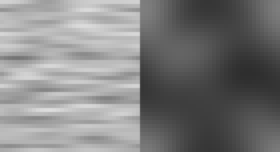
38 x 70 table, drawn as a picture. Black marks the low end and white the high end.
It is made of 1 by 2 panels. Panel 1,1: high, streaked across. Panel 1,2: low, smooth.
